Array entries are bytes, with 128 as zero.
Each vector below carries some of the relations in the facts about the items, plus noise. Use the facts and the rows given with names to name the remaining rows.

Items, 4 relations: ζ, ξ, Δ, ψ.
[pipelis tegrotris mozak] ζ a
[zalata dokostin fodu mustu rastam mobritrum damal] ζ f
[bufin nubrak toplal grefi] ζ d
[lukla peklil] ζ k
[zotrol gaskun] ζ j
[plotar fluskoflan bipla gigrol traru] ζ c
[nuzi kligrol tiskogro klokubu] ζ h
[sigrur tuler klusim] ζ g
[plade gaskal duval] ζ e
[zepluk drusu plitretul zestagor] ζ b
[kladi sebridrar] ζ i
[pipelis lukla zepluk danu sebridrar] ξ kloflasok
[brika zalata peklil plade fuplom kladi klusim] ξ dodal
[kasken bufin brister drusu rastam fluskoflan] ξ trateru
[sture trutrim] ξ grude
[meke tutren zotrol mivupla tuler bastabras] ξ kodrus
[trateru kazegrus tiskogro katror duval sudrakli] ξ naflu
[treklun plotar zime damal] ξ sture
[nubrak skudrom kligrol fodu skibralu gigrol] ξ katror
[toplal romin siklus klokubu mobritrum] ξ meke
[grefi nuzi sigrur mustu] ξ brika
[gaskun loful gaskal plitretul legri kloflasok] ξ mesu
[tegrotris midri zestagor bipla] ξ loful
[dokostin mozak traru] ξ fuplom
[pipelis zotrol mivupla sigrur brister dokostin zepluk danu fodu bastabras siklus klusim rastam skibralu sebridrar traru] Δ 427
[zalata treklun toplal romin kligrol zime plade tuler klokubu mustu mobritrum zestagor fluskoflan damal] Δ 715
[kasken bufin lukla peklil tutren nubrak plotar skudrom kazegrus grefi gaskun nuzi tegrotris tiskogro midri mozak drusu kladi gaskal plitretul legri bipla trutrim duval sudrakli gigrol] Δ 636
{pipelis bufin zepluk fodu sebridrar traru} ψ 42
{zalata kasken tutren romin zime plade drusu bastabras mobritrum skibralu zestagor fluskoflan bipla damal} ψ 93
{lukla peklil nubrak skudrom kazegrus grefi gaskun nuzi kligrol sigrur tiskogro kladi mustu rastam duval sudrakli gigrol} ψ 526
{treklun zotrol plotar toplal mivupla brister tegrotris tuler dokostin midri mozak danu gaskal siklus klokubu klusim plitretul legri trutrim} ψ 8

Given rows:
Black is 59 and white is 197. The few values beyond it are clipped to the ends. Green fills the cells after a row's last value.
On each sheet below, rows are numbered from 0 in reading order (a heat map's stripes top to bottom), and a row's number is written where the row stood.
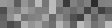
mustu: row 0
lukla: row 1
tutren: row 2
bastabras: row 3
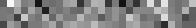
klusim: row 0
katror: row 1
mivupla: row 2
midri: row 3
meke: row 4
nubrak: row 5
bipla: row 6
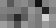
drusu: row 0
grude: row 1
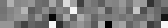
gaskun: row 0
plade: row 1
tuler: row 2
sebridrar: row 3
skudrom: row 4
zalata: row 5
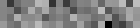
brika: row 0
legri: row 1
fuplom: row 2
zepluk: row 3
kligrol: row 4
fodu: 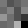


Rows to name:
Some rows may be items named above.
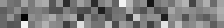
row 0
plade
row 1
danu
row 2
zime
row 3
skibralu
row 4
klusim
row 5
damal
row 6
trutrim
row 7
kladi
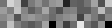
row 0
tegrotris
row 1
pipelis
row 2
romin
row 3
traru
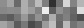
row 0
kladi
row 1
klokubu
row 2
duval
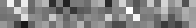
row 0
grefi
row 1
zotrol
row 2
bastabras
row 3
zotrol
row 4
toplal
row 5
gigrol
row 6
kligrol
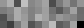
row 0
kligrol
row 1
treklun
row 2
pipelis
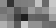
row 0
kasken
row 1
tiskogro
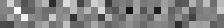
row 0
toplal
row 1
zotrol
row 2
mozak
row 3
plitretul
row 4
rastam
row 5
rastam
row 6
fluskoflan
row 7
peklil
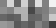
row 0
nuzi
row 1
sigrur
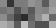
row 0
kasken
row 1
mustu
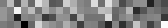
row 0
bufin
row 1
gaskal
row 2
plotar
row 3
nubrak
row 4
zestagor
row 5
mobritrum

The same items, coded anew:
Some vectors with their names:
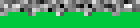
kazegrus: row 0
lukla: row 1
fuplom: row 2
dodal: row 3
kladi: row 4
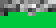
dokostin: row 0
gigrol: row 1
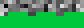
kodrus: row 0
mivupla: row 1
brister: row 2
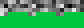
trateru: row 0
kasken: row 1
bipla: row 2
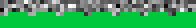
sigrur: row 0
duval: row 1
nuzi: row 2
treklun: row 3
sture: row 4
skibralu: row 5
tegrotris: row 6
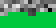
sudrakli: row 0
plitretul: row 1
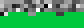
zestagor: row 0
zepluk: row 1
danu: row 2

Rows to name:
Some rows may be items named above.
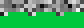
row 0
zime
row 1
fluskoflan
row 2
damal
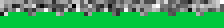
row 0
zestagor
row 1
bipla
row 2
traru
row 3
bastabras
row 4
mozak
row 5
grefi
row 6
gaskal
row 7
rastam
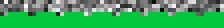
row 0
tuler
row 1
zotrol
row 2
romin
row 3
bufin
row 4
drusu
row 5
peklil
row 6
gigrol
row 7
gaskal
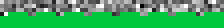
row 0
plade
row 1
bipla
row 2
zalata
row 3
grefi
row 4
toplal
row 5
sebridrar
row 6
gaskun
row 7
mobritrum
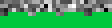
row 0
plotar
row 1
traru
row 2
grefi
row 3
plitretul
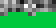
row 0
klokubu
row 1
tutren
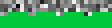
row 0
traru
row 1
kladi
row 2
fodu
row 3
plade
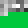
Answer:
kligrol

